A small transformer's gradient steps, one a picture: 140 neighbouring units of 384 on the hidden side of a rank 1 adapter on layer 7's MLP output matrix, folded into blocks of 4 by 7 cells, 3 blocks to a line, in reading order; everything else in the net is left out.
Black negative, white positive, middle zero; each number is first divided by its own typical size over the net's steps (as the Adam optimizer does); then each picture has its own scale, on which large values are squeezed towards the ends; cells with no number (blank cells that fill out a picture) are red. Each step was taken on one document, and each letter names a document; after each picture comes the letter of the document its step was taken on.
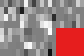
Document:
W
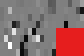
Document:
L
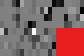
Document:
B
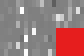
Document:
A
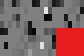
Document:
B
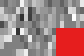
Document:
W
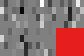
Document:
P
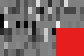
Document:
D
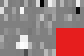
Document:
P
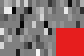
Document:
W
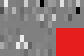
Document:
P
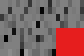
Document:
L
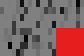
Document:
L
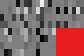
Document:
D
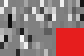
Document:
W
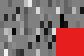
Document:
D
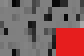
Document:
B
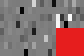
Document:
A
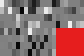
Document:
B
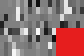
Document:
D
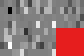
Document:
L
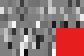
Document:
L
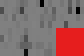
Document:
P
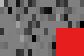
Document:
B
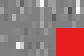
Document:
P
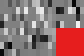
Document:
D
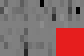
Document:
P
